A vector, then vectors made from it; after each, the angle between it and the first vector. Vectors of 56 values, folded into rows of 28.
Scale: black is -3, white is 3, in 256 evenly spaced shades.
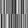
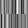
nearly parallel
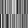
nearly opposite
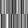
nearly parallel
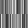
nearly opposite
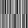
partly opposed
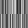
nearly opposite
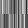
orthogonal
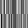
nearly parallel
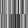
partly aligned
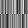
nearly opposite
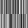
partly aligned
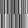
partly aligned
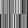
orthogonal
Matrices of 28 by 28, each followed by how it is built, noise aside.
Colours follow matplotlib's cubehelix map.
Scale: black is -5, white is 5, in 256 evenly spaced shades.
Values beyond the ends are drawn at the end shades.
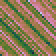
Toeplitz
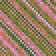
Toeplitz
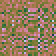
low rank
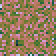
low rank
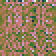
low rank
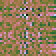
low rank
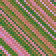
Toeplitz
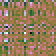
low rank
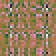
low rank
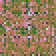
low rank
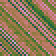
Toeplitz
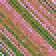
Toeplitz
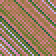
Toeplitz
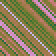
Toeplitz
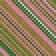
Toeplitz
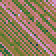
Toeplitz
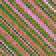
Toeplitz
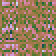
low rank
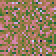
low rank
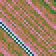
Toeplitz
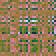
low rank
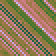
Toeplitz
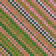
Toeplitz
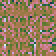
low rank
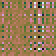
low rank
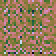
low rank
